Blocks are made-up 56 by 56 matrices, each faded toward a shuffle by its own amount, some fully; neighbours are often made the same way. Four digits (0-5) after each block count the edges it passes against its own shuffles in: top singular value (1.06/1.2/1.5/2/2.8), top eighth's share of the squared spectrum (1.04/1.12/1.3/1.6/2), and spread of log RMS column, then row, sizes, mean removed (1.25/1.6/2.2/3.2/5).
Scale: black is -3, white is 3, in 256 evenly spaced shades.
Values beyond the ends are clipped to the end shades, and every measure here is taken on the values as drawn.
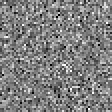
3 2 0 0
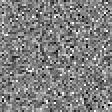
2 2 1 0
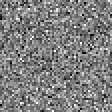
1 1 0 0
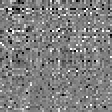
4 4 2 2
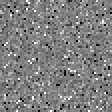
1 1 0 0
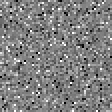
0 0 0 0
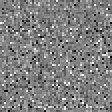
2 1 0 0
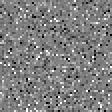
0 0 0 0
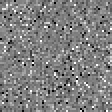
1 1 0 0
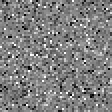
2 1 0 0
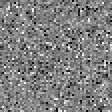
3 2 1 1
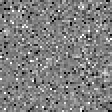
2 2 0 0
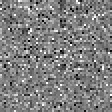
3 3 1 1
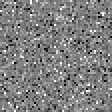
0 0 0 0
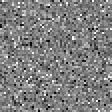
2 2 0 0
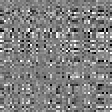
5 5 4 4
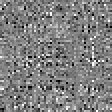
4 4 2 2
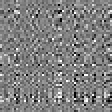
4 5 3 3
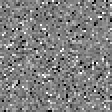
1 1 0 0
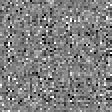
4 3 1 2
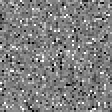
1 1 0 0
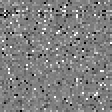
3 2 0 1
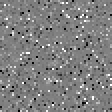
0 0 0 0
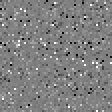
2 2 0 0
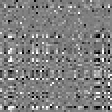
5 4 3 3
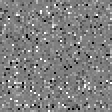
3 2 0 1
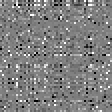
4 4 2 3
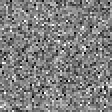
0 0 0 0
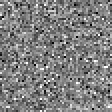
2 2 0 0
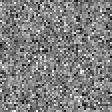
1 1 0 0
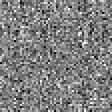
3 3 1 1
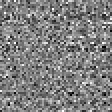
3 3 2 2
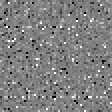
3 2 0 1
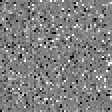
2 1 0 0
